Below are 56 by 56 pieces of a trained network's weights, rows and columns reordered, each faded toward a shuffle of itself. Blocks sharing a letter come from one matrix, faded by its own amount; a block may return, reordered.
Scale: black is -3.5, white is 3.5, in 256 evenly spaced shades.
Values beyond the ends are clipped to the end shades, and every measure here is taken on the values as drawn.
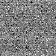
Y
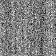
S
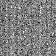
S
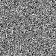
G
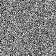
G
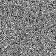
G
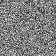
G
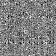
S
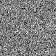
G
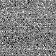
Y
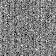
S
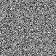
G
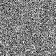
G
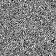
G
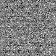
Y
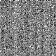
S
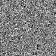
G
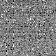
Y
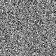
G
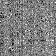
S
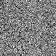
G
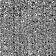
S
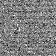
Y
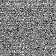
Y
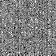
S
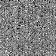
S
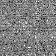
Y
